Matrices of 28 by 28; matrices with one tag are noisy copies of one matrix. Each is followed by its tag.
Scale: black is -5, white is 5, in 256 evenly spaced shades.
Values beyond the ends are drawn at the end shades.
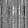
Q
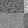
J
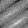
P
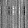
Q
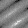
P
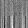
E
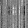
Q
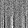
E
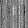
Q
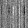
Q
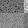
J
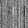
Q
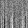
E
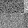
J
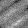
P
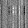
Q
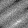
P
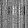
Q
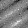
P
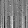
E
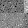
J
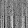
E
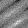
P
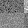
J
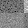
J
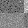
J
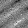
P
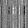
Q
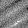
P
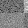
J
